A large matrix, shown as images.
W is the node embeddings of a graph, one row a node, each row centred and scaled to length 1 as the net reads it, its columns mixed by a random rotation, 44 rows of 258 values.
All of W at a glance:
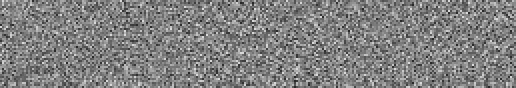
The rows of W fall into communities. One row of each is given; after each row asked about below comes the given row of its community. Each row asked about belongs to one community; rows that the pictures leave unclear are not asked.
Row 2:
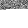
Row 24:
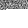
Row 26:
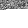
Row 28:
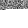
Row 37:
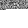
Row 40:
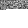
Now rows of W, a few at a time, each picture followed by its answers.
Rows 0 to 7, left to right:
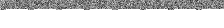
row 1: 2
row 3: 28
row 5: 28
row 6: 40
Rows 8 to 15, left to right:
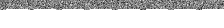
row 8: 24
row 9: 28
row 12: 37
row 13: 37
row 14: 24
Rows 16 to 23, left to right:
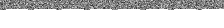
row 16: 37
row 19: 40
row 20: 37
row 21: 2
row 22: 26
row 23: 28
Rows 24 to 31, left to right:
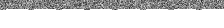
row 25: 28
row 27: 37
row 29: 26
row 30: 2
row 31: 28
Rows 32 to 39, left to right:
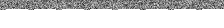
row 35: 26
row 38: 40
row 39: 24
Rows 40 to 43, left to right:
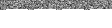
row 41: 2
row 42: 2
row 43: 40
